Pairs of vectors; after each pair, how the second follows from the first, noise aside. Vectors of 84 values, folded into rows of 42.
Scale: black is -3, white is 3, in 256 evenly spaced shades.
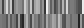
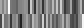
shuffled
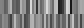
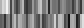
shuffled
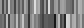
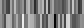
sign-scrambled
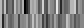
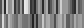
negated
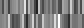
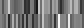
sign-scrambled
